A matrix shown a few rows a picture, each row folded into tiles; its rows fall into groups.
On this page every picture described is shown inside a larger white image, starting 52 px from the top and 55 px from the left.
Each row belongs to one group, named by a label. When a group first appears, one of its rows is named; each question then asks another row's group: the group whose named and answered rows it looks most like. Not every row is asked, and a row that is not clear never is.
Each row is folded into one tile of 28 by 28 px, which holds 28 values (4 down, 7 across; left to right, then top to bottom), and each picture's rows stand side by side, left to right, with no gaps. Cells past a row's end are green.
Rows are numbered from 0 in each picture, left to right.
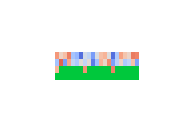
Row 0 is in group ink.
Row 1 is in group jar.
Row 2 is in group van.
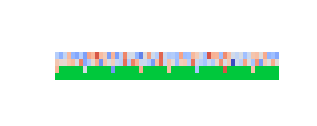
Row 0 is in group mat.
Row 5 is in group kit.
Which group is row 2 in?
kit
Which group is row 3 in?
van
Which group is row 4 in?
mat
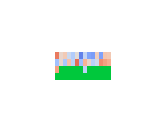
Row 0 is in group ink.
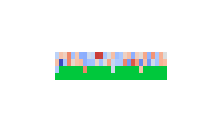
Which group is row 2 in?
kit
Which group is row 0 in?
kit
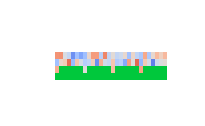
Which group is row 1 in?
van
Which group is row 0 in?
ink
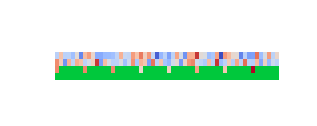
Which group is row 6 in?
ink
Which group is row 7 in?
jar
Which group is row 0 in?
ink
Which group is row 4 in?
van
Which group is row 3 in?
ink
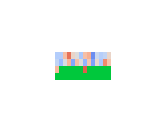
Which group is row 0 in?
kit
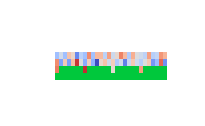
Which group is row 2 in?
van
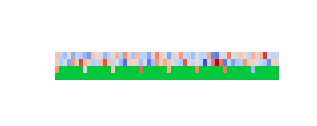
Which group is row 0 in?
mat
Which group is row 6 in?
jar
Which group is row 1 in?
mat
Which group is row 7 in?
kit
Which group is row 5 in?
mat
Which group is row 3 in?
jar
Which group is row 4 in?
mat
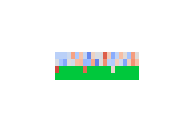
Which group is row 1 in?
van
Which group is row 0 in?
jar
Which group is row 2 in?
van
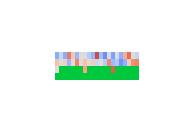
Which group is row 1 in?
mat
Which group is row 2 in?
jar
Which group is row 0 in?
mat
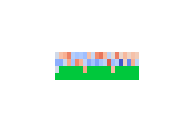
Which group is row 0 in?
kit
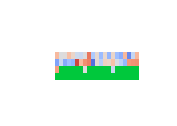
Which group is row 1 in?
ink
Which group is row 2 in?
mat
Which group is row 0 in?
jar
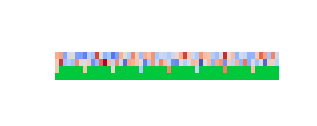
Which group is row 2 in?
van
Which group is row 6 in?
ink
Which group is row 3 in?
kit
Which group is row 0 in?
ink
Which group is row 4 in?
jar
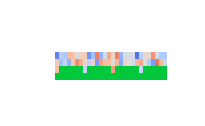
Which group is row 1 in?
mat
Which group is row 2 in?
ink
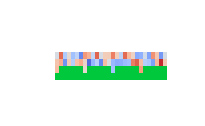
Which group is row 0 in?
ink
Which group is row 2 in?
kit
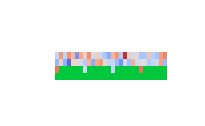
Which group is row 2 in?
kit
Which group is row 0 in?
jar
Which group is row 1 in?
ink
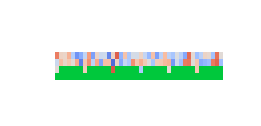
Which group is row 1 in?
ink
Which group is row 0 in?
ink
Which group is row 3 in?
mat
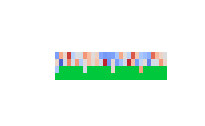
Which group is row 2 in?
van
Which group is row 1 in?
ink
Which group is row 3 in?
jar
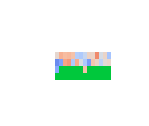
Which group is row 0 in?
kit
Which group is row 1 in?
kit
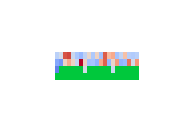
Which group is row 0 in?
kit
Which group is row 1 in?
van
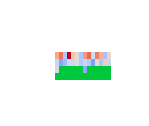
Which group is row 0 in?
kit
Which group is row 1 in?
kit
